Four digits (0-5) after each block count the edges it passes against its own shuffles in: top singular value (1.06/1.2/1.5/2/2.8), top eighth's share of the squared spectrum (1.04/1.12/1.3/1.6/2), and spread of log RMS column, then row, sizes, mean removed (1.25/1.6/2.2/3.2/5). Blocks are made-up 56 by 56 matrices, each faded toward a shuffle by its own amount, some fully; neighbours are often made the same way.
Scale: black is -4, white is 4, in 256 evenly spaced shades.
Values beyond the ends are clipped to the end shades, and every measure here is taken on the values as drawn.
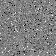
0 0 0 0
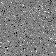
0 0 0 0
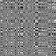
5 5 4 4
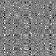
4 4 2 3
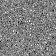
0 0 0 0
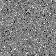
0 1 0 0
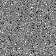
0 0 1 0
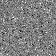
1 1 0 0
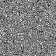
2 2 0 0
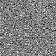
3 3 1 1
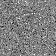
1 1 0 0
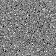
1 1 0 0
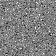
0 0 0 0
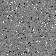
0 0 0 0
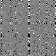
4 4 3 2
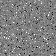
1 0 0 0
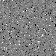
1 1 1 0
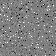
0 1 0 0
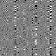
4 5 3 2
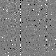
4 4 2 0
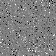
2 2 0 0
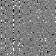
4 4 2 1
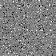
3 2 1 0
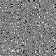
3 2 0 1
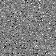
2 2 0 1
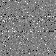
3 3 0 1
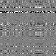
4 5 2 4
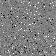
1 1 0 0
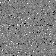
2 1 0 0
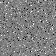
0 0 0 0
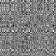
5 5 3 3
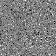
2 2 0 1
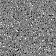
2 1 0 0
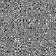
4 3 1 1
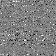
2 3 0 3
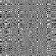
5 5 3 3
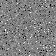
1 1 1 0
